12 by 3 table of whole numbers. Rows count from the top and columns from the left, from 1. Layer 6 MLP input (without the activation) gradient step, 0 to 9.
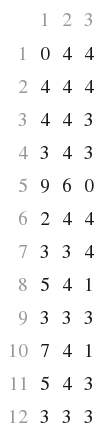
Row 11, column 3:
3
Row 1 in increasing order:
0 4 4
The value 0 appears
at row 1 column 1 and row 5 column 3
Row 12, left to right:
3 3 3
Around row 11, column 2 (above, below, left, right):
4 3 5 3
